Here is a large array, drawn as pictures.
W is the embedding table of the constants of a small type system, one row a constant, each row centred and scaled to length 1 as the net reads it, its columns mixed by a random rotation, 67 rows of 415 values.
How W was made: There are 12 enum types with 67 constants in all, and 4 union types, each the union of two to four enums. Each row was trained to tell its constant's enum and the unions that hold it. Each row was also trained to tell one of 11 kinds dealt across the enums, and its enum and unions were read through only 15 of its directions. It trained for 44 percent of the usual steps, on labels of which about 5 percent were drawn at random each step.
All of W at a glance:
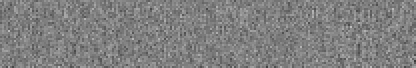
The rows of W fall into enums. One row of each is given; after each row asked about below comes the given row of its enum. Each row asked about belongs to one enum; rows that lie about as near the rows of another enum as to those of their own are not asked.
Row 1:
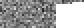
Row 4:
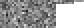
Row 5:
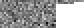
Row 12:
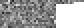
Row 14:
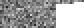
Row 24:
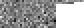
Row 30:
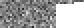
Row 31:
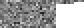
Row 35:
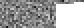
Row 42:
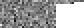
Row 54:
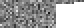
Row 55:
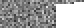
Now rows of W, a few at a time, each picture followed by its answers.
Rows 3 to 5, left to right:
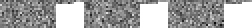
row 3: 5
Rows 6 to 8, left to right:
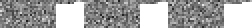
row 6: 5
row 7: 31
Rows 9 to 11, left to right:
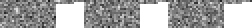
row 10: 55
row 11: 55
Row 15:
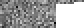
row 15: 42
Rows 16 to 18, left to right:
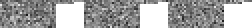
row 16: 4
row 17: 14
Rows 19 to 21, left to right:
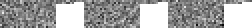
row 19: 42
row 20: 31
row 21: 55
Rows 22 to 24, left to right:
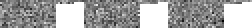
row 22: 42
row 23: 4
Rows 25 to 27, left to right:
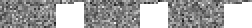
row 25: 14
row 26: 30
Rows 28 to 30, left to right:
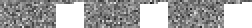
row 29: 35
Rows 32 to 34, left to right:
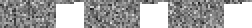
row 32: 54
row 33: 5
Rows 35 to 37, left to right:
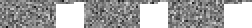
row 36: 5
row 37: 4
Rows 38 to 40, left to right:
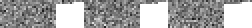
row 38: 1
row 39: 4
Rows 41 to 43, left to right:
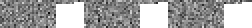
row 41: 54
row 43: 1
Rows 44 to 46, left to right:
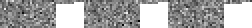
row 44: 55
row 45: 5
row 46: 55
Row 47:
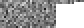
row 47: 54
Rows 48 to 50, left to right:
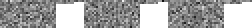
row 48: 31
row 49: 54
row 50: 31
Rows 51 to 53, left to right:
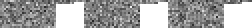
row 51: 5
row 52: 55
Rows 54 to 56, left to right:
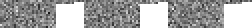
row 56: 1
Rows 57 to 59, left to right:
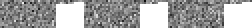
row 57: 31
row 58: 14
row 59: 14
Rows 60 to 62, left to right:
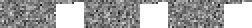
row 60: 14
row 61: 42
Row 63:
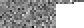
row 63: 30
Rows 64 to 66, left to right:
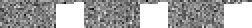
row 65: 4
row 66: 1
